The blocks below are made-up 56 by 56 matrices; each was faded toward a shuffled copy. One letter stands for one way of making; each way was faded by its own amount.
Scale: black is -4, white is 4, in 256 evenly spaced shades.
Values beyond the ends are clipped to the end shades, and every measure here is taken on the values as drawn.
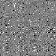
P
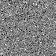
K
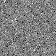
K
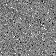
K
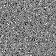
K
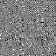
P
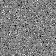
K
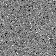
K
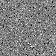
K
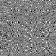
P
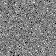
K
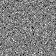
K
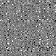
P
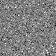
K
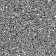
K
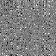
P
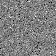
K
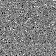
K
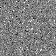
K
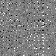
P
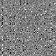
P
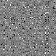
P
